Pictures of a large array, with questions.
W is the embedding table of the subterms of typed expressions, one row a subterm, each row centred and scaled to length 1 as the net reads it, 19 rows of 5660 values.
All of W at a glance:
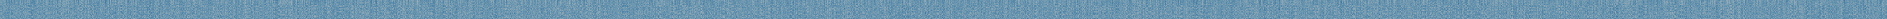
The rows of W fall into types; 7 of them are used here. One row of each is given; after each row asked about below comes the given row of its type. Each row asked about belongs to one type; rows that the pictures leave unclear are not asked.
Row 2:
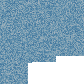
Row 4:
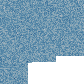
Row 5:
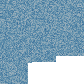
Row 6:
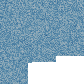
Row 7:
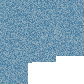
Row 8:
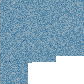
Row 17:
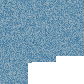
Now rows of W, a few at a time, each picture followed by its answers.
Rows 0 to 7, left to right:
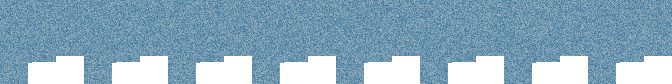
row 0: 17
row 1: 4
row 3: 5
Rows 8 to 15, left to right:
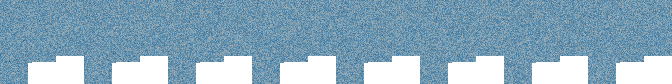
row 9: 8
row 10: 2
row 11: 6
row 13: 2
